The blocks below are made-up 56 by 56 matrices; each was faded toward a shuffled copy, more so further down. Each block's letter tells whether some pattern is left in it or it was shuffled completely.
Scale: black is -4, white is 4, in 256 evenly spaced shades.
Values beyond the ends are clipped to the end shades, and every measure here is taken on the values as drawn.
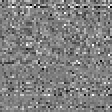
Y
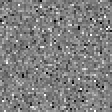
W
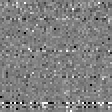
Y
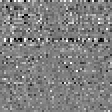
Y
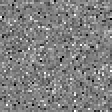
W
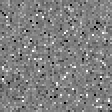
W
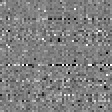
Y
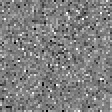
W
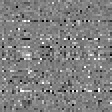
Y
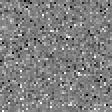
W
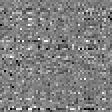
Y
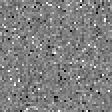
W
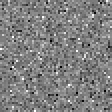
W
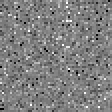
W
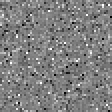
W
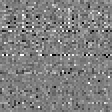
Y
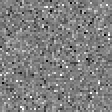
W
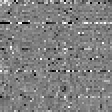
Y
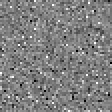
W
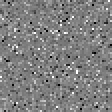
W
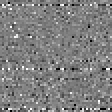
Y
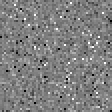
W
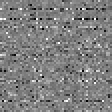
Y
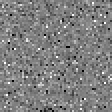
W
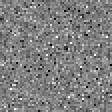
W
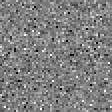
W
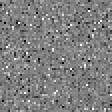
W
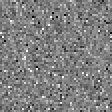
W
